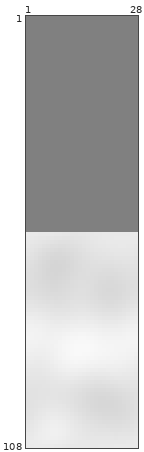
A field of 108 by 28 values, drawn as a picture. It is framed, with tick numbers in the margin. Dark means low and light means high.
The table splits into 2 rows of 1 panel. Panel 1,1: middling, flat. Panel 2,1: very high, smooth, faint in contrast.
